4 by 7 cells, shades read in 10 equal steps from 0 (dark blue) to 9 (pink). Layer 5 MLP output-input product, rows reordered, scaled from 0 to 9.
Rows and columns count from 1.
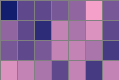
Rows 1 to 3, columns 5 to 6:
5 9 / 6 8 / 7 6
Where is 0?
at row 1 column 1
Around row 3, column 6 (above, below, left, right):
8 2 7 2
